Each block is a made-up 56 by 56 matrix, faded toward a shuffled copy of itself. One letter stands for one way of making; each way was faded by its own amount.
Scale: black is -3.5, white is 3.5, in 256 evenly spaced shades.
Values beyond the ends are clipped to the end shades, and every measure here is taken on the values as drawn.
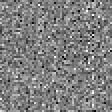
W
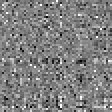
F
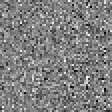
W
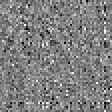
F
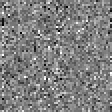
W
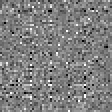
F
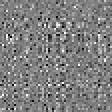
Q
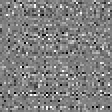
Q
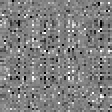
Q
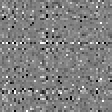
Q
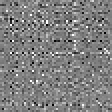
Q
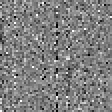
W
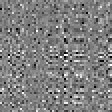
Q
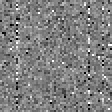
W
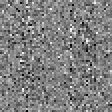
W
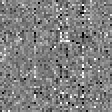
F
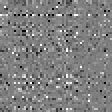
Q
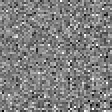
F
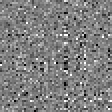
F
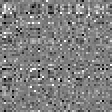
Q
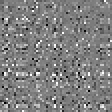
Q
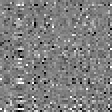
Q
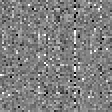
F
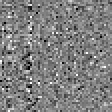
F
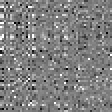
Q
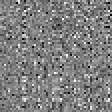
F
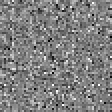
W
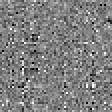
F
